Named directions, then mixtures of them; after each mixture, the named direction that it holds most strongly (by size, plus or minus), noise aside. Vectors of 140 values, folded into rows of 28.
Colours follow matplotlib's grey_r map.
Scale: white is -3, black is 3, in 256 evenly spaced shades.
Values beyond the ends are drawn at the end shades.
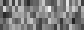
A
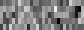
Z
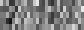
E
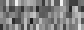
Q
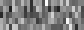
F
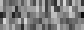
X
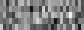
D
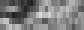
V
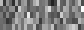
E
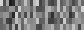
E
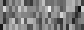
A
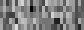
D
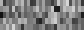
X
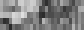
V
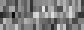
D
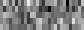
A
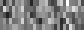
A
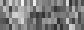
V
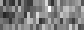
E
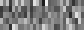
F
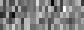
E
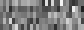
Q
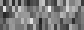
A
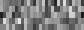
X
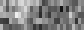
V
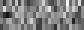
A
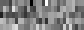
F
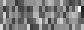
Z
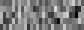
Z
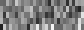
Z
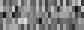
X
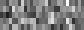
F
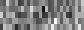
D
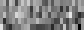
D
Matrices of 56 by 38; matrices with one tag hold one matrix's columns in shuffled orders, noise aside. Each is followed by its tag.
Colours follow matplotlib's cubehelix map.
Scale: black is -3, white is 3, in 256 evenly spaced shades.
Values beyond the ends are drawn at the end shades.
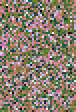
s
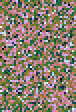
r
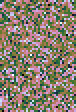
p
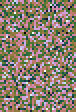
s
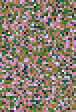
s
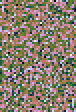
p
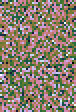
p
